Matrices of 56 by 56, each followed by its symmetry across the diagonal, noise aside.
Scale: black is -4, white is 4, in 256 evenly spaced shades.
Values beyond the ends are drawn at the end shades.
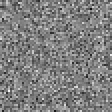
antisymmetric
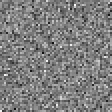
symmetric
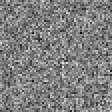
symmetric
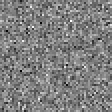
antisymmetric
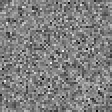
symmetric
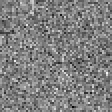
antisymmetric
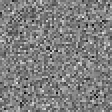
symmetric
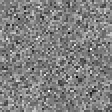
symmetric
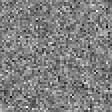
antisymmetric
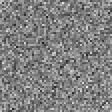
symmetric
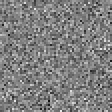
antisymmetric
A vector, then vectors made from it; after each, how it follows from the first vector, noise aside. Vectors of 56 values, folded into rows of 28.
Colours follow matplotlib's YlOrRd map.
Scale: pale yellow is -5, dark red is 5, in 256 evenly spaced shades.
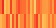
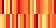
scaled up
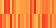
negated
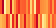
scaled up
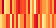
scaled up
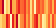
scaled up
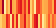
scaled up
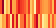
scaled up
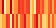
scaled up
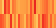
negated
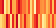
scaled up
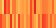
negated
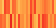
negated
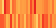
negated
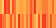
negated
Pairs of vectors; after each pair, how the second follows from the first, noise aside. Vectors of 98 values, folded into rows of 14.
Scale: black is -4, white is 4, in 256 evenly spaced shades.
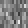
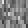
wrapped around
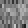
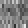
negated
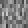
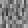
negated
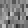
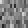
shuffled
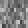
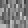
shuffled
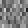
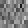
wrapped around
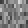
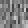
shuffled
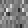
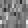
shuffled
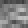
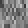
shuffled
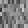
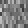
negated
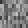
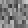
wrapped around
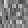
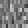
wrapped around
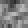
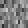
shuffled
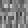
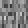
negated
